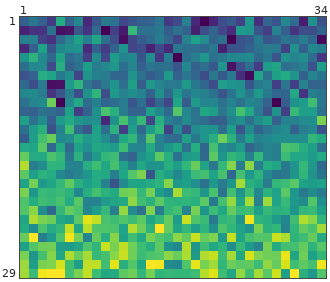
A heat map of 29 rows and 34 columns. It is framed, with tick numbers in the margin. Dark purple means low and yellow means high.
Histogram: bell-shaped. Slope: up to the bottom. Stripes: none. Odd rows or columns: none.
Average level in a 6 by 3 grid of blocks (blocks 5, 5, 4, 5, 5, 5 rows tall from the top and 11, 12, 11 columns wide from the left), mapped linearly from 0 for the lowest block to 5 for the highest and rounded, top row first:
000 / 111 / 222 / 333 / 444 / 555
